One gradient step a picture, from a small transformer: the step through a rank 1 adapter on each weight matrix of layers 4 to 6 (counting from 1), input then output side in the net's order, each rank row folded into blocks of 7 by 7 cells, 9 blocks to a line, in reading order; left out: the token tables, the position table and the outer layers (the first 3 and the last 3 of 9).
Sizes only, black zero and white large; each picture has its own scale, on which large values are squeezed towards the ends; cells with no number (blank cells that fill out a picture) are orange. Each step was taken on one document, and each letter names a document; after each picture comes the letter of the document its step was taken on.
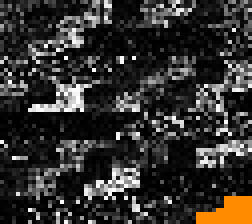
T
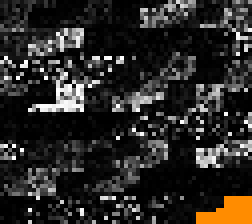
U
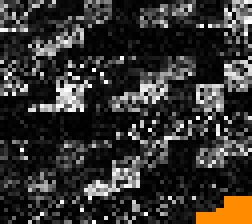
T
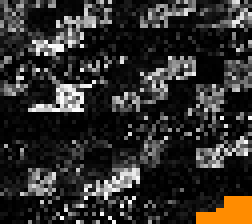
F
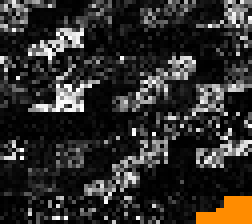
U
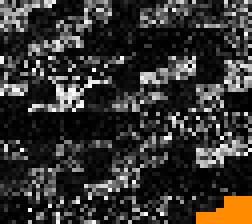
T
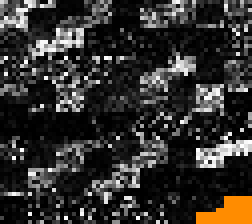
U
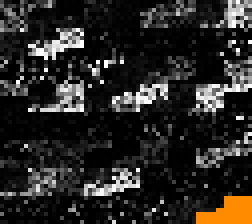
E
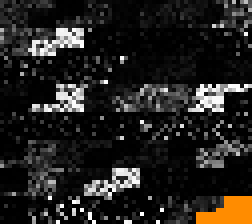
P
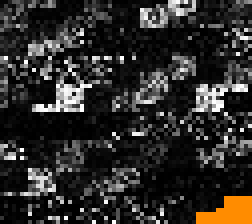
U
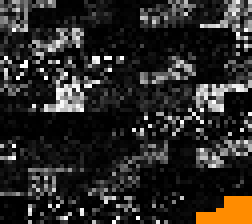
U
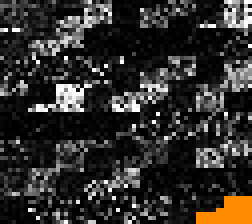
T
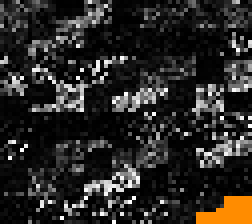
F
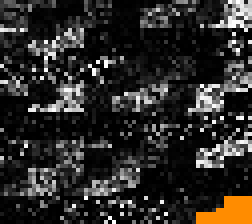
E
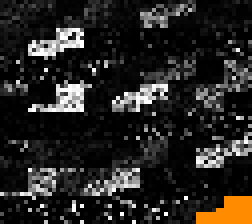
E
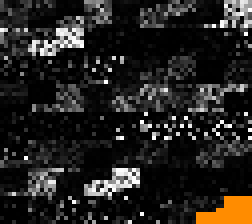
P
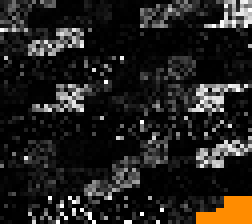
P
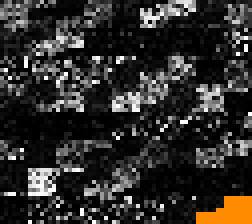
U
